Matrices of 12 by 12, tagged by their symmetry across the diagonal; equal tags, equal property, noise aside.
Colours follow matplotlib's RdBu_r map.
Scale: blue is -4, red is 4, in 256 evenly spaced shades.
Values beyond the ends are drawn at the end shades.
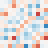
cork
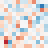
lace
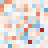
cork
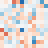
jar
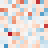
jar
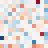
lace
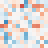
lace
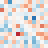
lace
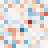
lace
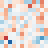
jar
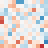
lace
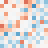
cork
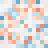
cork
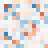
cork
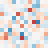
lace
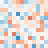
jar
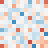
cork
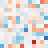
jar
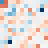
cork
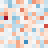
jar
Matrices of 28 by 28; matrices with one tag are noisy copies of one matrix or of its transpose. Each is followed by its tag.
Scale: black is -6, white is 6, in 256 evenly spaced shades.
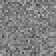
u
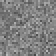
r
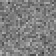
r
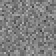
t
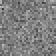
r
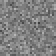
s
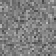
r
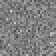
u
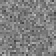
s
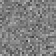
u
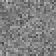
r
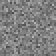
t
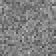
r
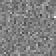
t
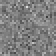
s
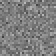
u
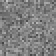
r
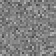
u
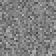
u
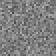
t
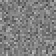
u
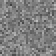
s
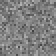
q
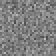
t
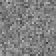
r
